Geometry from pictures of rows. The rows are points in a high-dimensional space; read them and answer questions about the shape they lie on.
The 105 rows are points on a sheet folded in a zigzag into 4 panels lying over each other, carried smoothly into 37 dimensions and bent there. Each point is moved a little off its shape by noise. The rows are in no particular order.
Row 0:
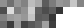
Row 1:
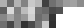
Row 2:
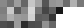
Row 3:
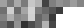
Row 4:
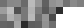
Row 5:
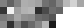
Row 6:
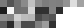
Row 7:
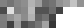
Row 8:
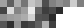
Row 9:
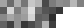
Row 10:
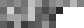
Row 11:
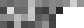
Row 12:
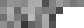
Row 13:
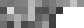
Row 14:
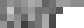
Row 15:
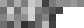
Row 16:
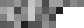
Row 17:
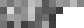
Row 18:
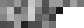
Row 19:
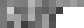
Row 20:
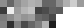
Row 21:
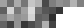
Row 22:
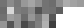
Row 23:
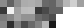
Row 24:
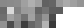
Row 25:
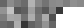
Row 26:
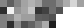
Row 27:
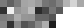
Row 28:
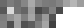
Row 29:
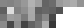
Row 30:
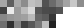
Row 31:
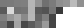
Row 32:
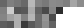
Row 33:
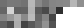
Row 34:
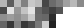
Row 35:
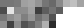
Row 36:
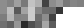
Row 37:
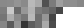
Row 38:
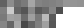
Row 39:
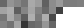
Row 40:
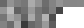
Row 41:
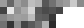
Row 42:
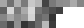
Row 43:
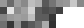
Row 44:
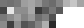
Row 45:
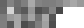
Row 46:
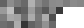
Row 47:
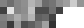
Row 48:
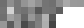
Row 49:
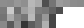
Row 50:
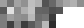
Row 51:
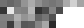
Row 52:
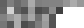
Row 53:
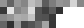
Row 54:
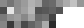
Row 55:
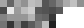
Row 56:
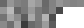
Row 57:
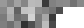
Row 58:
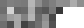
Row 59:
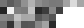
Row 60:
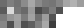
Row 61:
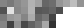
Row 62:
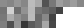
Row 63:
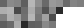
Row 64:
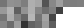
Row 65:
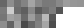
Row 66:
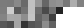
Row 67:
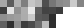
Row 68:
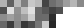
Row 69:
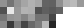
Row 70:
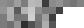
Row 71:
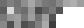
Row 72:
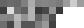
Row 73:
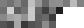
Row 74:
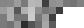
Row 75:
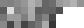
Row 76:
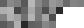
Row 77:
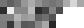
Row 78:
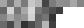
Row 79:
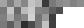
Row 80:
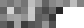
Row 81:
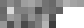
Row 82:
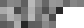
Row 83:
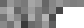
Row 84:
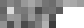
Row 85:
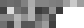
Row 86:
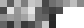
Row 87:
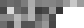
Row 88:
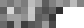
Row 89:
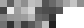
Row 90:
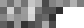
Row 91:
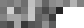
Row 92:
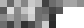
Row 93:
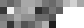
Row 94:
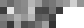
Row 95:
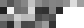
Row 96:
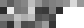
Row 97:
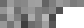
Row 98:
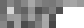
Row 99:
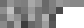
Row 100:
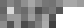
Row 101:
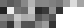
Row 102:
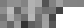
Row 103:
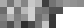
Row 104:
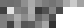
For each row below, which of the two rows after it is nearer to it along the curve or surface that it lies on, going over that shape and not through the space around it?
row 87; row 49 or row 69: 69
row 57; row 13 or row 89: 89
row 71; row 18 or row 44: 44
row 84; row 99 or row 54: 54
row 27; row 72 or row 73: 72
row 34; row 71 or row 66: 66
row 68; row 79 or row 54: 79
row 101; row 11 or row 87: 87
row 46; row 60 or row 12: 12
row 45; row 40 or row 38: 38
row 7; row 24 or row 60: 24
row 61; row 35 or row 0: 35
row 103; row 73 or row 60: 73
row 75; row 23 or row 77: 23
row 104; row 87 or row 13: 87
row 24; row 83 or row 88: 83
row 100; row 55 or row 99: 99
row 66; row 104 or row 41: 41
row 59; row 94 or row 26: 26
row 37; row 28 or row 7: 7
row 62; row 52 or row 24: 24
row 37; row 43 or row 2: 43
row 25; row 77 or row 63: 63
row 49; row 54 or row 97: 97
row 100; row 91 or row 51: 51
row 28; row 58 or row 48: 48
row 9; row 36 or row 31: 36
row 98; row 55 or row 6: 6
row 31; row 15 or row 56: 56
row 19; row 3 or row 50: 50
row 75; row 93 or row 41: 93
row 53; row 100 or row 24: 24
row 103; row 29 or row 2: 2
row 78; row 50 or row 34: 34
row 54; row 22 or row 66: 22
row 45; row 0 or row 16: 0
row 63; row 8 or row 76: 76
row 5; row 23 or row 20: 23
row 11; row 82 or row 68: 82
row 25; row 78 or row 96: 96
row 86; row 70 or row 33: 70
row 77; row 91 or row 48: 48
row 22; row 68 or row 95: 95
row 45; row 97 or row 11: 11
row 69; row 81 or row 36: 81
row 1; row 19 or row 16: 16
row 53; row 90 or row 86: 86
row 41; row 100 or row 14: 14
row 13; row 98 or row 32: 32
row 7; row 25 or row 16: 25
